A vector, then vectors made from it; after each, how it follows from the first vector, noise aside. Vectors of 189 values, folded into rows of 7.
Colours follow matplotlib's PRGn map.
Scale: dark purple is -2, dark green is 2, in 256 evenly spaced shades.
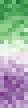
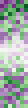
sign-scrambled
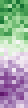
copied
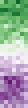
copied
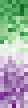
copied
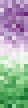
reversed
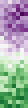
reversed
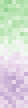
shrunk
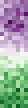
reversed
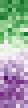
copied
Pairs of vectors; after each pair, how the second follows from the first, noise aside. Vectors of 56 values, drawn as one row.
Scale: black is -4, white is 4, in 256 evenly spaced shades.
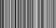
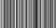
negated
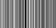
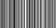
negated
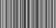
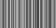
wrapped around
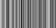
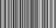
wrapped around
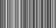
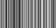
negated
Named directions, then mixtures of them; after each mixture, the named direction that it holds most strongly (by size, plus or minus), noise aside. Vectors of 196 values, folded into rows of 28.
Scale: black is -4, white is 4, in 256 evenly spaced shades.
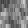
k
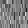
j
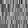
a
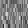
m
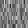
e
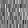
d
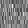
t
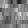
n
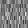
d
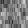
k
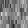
k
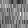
n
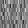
e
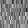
j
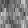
k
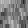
k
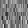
m
